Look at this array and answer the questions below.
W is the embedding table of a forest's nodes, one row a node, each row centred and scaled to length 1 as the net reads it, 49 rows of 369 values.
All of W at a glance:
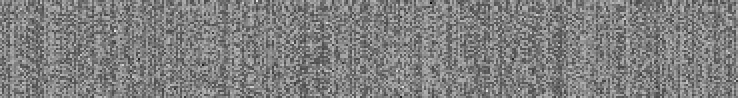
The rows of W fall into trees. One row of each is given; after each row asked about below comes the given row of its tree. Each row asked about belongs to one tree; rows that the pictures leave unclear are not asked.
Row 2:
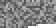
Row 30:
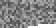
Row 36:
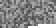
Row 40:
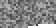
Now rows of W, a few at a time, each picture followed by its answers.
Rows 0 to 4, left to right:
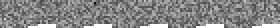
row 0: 2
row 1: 2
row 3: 36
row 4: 36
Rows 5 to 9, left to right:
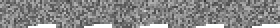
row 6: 2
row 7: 30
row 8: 36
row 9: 2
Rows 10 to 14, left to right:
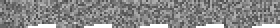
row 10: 30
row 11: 2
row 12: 30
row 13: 36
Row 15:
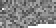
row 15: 2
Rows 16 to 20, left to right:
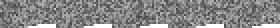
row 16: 30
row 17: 36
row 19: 30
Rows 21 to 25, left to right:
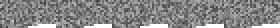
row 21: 36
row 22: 2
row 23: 36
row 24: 30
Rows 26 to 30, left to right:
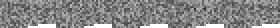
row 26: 30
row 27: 36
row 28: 36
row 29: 30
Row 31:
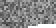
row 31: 30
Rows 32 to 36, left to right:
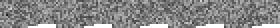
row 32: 40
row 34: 36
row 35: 2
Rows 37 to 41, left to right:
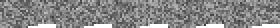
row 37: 40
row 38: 2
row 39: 30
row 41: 30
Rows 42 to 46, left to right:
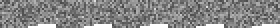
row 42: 36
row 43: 30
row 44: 36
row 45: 36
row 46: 36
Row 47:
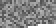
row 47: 2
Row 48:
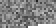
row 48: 36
